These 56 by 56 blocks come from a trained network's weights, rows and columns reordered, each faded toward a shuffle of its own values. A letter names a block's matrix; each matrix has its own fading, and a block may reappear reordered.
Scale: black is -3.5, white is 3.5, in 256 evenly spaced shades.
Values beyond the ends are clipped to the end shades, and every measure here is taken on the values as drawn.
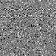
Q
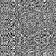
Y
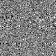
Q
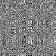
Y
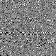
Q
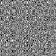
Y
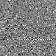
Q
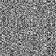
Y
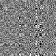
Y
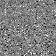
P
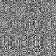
Y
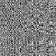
Y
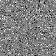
P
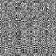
Y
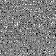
P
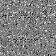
P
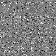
P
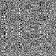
Y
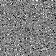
P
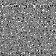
P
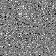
P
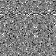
Q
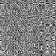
Y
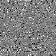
P
